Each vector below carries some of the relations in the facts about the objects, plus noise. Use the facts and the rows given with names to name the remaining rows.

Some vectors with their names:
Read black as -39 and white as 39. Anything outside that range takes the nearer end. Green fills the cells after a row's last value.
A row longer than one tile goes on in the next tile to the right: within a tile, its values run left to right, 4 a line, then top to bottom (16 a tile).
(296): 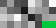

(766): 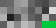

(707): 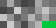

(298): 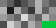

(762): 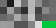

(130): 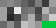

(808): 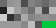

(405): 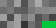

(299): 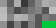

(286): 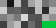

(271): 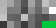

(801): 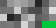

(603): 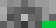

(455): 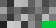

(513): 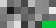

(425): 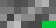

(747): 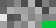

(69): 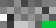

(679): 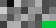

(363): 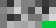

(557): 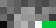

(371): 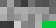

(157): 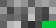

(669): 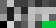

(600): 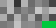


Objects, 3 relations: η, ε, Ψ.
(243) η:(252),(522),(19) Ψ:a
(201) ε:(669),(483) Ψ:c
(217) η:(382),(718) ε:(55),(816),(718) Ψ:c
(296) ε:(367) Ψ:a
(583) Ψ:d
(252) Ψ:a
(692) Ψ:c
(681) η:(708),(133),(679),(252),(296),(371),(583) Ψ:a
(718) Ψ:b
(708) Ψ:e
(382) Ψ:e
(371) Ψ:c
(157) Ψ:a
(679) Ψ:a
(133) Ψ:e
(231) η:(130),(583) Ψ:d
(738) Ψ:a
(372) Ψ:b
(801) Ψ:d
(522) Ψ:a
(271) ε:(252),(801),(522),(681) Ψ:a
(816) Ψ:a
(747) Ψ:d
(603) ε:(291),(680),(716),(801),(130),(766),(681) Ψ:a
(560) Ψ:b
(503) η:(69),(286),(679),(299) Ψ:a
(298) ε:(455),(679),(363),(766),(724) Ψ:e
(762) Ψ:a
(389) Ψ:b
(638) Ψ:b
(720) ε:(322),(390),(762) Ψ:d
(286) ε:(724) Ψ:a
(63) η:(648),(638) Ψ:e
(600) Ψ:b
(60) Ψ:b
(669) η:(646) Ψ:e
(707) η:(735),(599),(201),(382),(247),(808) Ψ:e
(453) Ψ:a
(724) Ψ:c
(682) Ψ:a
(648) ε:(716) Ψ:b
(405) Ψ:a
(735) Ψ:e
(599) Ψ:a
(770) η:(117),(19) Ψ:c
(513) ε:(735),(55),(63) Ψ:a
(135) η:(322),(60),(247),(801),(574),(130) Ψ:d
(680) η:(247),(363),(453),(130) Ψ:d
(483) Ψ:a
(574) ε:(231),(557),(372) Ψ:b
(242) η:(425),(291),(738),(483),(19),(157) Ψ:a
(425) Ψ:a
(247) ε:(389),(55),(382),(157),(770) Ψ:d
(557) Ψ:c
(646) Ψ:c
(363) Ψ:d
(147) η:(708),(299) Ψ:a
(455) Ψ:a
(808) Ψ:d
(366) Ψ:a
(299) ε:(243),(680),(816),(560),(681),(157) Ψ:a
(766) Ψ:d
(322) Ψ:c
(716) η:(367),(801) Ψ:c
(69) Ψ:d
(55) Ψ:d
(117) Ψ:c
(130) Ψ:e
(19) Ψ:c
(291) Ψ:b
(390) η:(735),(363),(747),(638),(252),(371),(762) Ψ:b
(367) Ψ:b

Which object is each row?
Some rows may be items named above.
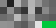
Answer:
(762)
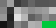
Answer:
(646)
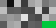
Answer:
(286)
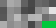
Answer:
(718)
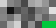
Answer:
(513)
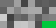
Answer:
(583)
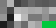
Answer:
(646)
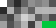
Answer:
(574)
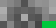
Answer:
(603)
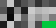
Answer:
(669)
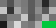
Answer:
(724)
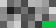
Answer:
(513)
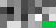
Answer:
(735)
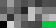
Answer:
(483)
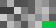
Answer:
(707)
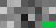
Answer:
(243)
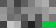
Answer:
(242)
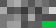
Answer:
(816)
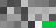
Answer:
(390)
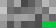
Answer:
(299)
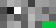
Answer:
(382)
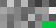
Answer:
(560)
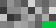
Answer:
(135)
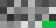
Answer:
(231)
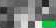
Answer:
(322)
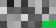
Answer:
(286)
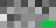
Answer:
(747)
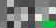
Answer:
(217)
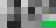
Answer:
(648)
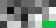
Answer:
(63)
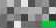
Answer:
(389)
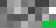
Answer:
(680)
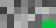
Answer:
(60)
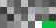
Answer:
(372)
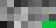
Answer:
(692)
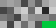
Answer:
(247)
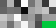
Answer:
(367)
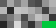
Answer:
(770)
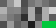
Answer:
(681)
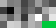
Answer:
(735)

